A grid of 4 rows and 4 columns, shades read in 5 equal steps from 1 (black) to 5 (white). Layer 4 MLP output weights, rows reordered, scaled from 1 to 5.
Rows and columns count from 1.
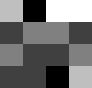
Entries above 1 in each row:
3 4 4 3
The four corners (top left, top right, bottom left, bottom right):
4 5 2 4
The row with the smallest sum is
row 4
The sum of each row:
15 10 10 9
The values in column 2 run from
1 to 3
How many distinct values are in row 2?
2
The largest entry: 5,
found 2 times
